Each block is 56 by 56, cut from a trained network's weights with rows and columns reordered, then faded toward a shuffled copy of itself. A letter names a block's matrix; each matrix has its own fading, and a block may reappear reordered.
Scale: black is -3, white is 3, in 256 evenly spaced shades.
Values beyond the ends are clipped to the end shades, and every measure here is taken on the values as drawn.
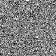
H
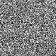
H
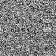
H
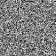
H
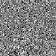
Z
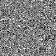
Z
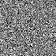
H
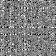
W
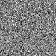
H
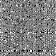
W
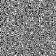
Z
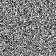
H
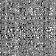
W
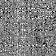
W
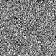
H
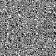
Z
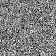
H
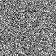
H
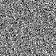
H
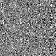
Z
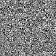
Z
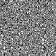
Z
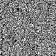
H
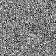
H
